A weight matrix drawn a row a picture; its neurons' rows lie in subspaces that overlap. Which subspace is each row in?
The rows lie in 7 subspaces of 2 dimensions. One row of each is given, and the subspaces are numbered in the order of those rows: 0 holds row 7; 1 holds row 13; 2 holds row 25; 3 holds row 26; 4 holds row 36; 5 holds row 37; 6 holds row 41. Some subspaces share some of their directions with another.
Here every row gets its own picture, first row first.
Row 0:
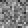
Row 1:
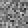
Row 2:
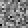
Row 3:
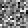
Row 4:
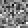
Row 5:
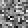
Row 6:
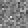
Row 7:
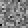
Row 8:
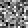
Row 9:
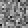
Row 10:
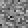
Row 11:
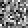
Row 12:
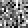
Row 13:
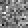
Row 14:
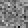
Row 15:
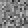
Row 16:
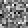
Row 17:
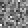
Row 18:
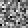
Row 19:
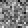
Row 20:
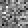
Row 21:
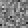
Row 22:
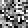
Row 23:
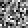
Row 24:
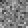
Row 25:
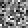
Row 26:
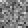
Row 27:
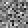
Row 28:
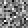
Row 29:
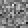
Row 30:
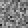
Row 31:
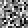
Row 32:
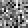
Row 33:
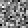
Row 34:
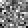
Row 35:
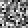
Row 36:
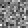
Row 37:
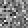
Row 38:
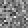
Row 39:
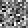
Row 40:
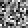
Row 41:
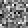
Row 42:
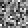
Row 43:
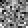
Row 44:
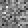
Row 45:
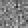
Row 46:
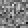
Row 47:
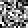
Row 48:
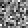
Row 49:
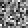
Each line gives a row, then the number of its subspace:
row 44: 1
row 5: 2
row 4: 6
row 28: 5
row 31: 5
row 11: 6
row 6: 1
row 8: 4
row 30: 0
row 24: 3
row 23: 0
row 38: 5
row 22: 2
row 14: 4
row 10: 2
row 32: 2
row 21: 6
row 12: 2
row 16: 6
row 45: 2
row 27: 0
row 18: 5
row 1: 0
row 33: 4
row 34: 3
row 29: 6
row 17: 4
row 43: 3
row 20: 1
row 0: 3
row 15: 5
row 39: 0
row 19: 3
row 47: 4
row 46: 6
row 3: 1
